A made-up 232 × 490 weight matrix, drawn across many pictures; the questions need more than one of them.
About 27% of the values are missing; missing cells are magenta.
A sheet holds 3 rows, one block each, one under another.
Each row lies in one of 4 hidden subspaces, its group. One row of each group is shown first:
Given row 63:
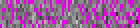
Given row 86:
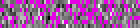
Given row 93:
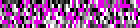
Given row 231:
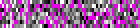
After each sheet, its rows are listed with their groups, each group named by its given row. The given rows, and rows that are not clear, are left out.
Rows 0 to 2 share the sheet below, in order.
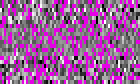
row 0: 86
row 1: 86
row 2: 231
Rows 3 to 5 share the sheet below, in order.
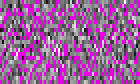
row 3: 93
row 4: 93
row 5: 86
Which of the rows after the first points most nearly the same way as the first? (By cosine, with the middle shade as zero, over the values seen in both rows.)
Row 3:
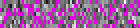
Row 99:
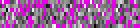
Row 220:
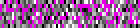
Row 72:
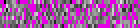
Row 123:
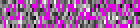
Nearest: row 220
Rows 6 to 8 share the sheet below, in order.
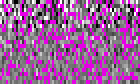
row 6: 86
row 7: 86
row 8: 63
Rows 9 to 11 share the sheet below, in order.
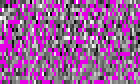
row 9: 231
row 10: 86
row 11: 86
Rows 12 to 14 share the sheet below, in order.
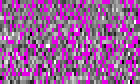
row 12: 93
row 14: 63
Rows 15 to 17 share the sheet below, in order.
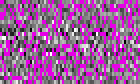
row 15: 86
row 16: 231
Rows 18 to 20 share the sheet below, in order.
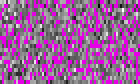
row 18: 86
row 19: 63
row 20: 86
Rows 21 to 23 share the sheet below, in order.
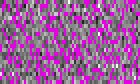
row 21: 86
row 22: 86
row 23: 93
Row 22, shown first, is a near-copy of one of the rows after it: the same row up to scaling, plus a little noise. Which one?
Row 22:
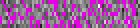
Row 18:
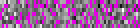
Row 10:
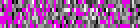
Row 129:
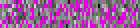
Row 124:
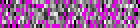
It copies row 124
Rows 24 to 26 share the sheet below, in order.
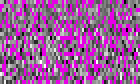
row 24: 93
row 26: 231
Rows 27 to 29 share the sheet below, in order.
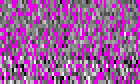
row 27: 86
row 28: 86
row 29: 86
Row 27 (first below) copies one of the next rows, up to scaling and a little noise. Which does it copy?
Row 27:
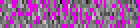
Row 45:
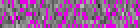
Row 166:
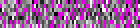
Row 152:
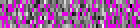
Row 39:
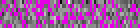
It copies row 39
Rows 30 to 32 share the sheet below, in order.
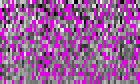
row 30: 231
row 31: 231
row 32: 231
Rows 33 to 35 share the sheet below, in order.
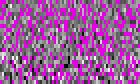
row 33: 93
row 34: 86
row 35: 86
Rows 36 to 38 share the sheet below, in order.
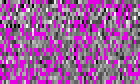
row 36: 63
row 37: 86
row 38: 231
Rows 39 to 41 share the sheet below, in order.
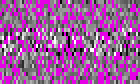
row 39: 86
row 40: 231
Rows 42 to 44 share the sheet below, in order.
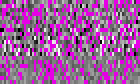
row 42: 63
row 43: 93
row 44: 231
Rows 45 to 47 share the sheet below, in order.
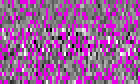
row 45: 86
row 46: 63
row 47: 93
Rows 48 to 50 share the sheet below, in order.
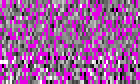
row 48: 93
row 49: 63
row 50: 231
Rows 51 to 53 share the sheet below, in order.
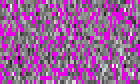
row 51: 93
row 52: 63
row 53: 93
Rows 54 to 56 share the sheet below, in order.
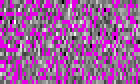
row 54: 231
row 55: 63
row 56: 231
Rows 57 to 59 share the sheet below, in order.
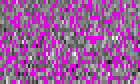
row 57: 86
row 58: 93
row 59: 63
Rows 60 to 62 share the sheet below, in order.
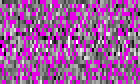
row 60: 63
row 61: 231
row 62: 93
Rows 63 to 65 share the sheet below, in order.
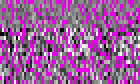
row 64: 231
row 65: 63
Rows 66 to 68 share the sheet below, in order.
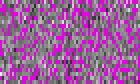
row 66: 86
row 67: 231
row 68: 231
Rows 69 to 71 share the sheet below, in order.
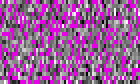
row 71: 63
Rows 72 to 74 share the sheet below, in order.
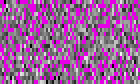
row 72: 93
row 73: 63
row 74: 93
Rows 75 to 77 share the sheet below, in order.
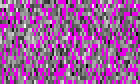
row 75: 231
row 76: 86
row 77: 63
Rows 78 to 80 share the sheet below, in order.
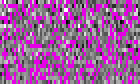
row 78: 86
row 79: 63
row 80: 231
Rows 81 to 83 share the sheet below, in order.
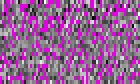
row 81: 86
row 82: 231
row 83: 231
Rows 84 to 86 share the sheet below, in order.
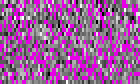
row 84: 93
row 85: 231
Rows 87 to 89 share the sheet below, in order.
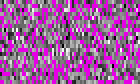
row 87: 86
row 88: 86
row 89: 93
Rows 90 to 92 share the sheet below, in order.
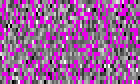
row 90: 63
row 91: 86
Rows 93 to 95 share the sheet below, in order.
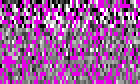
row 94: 93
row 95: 86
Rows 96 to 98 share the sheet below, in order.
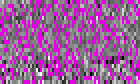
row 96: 86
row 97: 93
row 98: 63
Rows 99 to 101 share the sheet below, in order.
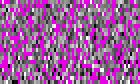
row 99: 93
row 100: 63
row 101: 63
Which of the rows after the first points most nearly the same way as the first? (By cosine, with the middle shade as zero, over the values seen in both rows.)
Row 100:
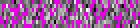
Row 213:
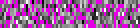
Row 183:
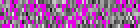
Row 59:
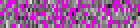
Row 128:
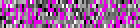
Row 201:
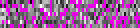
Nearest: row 213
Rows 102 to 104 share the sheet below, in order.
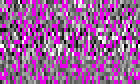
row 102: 63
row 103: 93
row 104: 86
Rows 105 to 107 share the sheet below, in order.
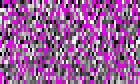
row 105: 231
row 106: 63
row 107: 231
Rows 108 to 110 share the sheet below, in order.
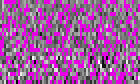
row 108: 63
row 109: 231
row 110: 86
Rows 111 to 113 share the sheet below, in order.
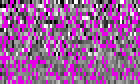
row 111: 231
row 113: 231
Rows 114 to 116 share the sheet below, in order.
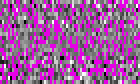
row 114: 86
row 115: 231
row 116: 231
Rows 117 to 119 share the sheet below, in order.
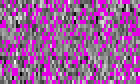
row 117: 86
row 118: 86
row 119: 93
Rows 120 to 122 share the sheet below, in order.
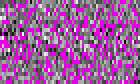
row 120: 231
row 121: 231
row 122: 93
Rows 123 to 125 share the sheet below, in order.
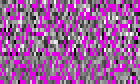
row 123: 63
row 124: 86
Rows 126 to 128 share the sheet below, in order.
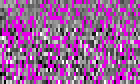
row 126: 231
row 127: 231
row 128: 231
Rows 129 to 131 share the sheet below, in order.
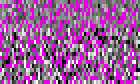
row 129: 86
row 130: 93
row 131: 93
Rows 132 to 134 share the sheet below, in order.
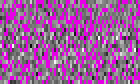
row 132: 231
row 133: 93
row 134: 63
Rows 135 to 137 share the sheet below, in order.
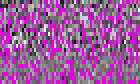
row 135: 231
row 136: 86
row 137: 86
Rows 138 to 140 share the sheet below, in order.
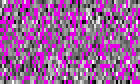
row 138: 63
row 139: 86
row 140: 63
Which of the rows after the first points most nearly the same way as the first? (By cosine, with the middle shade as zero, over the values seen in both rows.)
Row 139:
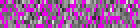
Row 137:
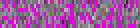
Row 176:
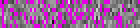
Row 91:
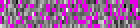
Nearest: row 91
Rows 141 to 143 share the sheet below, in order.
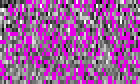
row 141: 231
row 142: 86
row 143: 231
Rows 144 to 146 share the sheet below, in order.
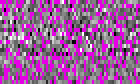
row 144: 231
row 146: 93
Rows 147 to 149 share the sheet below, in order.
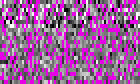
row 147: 93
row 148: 93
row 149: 231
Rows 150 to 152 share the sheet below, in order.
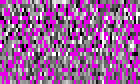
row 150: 93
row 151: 93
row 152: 86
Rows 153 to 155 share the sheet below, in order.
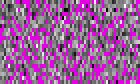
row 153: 86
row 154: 93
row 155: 63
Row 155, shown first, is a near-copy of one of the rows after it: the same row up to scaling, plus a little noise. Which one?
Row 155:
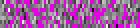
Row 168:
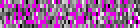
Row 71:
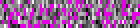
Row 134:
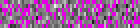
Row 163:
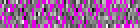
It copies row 163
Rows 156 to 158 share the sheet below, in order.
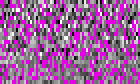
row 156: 93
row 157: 86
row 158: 231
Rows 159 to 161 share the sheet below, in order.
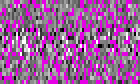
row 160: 63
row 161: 231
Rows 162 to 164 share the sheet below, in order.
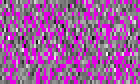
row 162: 93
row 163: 63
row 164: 63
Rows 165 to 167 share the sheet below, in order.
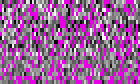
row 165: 231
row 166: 86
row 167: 86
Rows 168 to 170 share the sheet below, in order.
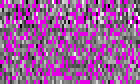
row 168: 63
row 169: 93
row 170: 86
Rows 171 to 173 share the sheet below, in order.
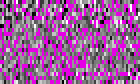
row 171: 86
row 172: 93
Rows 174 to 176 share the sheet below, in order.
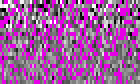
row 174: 231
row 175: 86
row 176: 86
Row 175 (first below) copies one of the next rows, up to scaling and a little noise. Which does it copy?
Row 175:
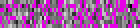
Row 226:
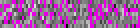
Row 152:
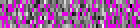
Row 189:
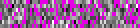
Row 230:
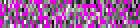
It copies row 152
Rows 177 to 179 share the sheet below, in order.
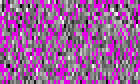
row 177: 63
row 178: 63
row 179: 63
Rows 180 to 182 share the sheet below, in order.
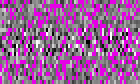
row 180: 231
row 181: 93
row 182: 63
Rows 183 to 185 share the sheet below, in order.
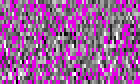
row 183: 93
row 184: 63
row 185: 86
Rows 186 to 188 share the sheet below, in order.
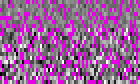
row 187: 86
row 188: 231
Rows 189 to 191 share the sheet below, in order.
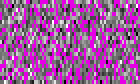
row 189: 86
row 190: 86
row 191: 63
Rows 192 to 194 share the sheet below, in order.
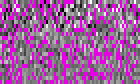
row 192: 93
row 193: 231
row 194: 231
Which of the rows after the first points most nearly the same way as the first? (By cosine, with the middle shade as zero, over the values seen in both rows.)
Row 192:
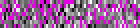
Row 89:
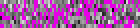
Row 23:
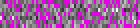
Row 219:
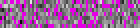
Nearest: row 23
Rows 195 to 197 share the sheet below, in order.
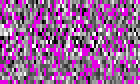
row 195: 86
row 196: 231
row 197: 86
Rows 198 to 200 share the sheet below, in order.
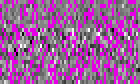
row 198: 63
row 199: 86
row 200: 63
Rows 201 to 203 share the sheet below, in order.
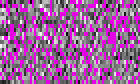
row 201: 231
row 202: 231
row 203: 86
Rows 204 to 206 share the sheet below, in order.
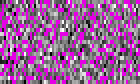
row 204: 86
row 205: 231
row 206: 231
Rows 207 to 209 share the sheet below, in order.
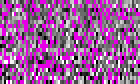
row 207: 86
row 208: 231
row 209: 231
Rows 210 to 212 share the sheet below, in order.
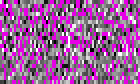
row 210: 93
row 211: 231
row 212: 86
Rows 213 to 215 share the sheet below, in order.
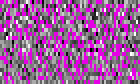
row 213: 63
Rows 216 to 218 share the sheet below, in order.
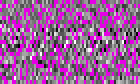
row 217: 86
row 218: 231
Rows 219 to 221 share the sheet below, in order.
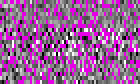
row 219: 231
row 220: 93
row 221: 86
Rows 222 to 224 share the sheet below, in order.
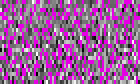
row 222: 86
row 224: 93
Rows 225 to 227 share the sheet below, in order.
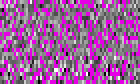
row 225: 231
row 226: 86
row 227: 63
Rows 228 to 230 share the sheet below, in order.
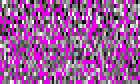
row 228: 63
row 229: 231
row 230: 86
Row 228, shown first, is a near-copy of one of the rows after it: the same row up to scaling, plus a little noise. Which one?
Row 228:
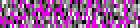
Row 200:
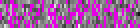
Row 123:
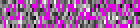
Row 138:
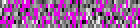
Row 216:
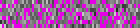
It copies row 138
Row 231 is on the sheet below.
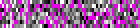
